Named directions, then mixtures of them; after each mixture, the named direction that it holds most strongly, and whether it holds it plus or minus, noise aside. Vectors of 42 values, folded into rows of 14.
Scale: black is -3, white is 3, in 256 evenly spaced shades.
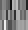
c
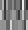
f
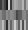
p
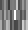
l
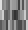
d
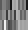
c, plus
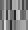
c, plus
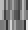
f, plus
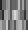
d, minus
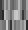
d, minus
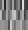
f, plus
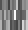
l, plus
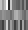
p, minus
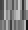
f, minus
